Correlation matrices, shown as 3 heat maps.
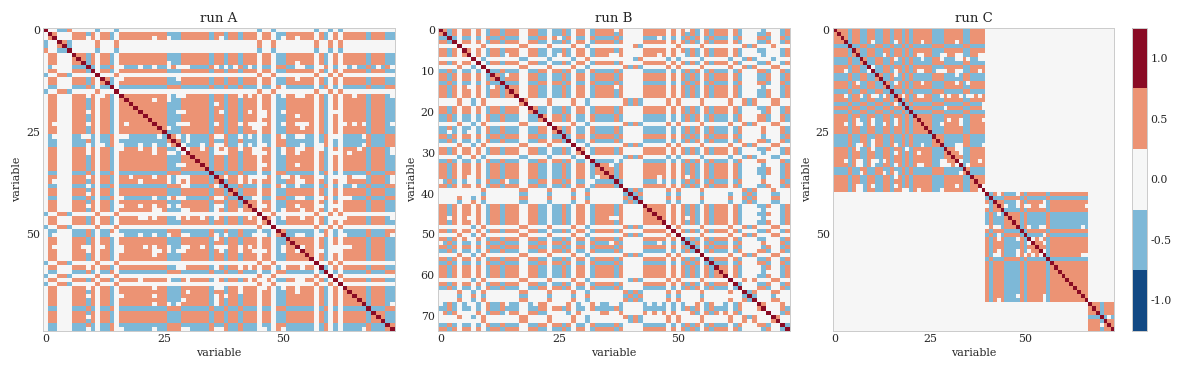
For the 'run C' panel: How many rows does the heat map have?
74
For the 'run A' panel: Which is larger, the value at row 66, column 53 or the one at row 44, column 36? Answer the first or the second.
the first
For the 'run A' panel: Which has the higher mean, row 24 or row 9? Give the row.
24
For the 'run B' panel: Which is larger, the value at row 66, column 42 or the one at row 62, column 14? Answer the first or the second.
the second
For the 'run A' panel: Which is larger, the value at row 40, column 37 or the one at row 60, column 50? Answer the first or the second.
the first
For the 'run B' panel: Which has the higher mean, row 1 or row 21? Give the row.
1
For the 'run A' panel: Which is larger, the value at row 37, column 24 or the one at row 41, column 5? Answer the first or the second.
the first
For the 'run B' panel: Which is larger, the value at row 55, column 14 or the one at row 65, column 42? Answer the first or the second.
the second
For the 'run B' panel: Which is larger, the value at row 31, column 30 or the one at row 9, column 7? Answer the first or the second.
the first
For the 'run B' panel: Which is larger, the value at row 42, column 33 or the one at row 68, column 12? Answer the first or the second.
the first
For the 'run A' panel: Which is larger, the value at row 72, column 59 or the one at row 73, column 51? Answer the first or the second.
the first
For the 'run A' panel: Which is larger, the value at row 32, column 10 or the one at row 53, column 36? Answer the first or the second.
the first
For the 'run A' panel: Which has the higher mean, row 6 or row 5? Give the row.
6
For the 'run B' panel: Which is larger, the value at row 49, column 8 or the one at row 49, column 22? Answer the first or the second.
the first
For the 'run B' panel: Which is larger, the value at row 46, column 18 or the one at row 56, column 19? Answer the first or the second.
the second
